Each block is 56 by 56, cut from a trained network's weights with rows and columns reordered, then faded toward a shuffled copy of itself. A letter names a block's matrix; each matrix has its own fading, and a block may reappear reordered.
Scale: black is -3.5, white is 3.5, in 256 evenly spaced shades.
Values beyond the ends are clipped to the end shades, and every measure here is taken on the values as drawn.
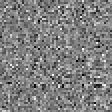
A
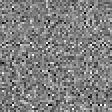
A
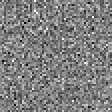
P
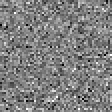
A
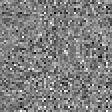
A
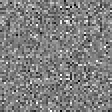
A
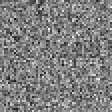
P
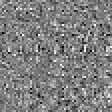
A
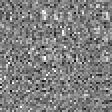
A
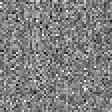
P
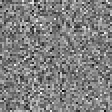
P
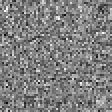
P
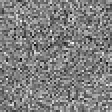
P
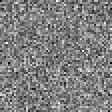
P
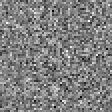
P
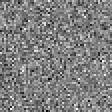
P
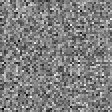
P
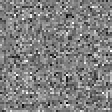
A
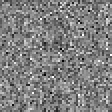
P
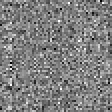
P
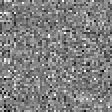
A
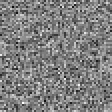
P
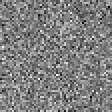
P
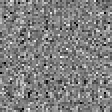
A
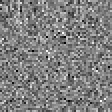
P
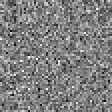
P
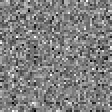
A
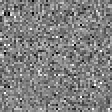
A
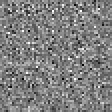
A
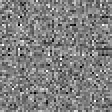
A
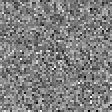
P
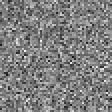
P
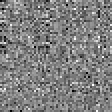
A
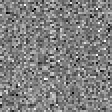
P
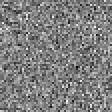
P
